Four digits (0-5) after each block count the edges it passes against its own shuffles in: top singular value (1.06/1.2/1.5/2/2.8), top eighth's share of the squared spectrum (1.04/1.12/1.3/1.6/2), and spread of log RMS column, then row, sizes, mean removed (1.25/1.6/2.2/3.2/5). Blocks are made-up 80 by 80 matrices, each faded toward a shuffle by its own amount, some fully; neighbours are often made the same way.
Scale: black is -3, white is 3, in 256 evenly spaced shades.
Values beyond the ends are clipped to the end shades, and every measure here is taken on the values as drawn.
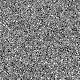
0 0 0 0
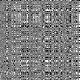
5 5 4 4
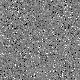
2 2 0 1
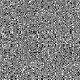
4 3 2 2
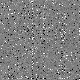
2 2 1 1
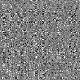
4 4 2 2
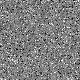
1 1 0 0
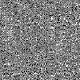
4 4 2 2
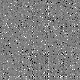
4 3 1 1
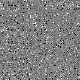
3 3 1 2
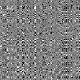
5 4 3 3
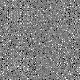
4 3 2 1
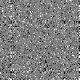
4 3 2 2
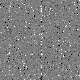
3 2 1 0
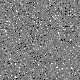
2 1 0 0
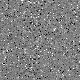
2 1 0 0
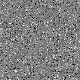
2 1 0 0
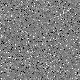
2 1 0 0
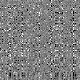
4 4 3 2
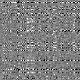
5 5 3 4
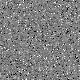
0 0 0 0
